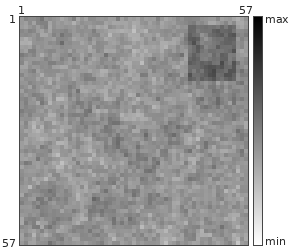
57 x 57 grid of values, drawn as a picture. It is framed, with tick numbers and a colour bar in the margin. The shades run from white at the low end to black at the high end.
Grain: blotchy. Stripes: none. Odd patch: higher, in the top right. Ninth with the highest average: top right.
